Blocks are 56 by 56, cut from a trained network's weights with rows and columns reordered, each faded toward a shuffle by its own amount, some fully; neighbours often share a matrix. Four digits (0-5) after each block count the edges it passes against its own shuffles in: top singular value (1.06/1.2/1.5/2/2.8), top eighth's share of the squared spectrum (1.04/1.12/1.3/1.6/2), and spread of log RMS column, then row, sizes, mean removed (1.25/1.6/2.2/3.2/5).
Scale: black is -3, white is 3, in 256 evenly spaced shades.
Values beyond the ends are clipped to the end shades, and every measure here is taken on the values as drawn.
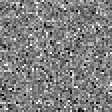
2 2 0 0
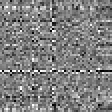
4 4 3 3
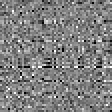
4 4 2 3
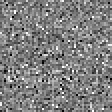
2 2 1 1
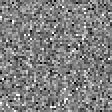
0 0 0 0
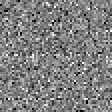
3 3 0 1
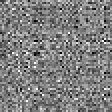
4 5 2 3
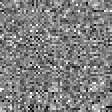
4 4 1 3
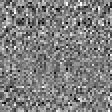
4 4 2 3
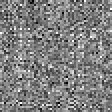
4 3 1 1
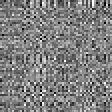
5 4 2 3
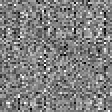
4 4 2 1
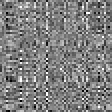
5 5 3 3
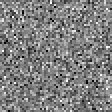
0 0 0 0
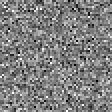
3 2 1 0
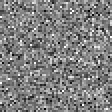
0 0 0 0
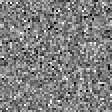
0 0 0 0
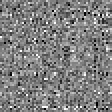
3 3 2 2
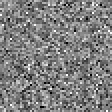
3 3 0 1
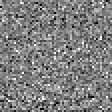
2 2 0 1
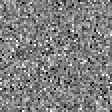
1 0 0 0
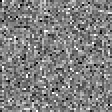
2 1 0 0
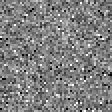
1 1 0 0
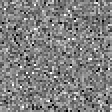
0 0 0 0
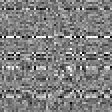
5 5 1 4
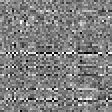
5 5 1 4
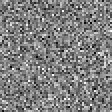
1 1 0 0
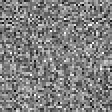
3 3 1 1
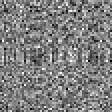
4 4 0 2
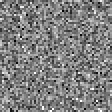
0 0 0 0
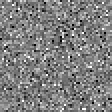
0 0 0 0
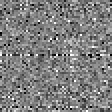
4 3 0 2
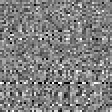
4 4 1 3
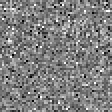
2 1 0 0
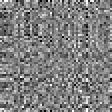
4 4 3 3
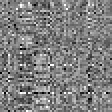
4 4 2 2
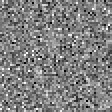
1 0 0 0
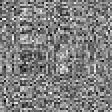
4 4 2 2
